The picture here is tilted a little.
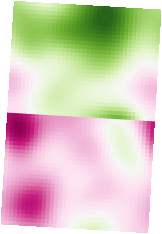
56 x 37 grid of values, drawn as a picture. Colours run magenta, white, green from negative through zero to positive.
There are no regular stripes. On average the colour sits 50% of the way up the scale. The top part is higher, up to a seam about 50% of the way down. The ninth with the highest average is the top middle.
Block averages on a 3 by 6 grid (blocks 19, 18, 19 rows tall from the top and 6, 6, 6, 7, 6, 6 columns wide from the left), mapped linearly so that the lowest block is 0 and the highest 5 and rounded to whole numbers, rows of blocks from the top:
3 4 4 5 4 3
0 1 2 2 3 1
0 0 1 2 2 1
